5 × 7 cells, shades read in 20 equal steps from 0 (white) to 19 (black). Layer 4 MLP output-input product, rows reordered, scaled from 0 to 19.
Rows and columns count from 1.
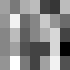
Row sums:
62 52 58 79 53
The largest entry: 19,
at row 4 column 7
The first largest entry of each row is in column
6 3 7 7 4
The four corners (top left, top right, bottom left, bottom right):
7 5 8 13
